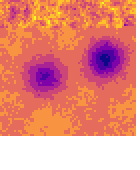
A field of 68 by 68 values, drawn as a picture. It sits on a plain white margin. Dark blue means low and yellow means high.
Two dips sink into the field. No single row or column stands out from its neighbours. A horizontal seam about 20% of the way down splits the table, and the bottom part is calmer. The ninth with the lowest average is the middle right.
